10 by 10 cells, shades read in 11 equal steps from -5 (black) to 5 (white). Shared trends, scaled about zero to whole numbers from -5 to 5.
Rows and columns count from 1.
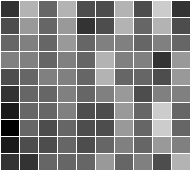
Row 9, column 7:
0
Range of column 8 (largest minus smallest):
2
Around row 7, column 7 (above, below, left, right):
1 1 -2 -1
